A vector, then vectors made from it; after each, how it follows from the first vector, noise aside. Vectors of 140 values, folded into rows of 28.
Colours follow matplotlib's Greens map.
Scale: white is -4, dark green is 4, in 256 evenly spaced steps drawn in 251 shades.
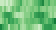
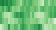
negated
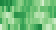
negated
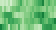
copied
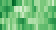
wrapped around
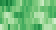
negated
